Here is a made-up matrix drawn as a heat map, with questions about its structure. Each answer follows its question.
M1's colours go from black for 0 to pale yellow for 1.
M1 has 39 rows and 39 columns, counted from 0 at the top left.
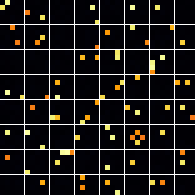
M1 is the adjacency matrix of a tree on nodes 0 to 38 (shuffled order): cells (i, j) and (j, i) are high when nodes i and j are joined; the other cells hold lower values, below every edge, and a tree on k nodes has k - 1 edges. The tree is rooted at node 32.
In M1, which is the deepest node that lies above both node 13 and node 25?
36
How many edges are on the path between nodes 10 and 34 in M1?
6
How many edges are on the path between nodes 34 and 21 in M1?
5
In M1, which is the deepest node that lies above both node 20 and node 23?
11
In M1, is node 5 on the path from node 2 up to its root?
yes
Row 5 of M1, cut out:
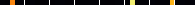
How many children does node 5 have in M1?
2
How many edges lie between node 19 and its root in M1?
2
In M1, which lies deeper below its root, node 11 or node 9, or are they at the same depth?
node 9
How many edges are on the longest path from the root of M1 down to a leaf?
3
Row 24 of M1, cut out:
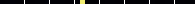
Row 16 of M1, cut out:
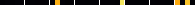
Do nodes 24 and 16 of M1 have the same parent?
no
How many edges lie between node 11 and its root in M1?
1
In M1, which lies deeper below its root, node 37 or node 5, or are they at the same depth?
node 37
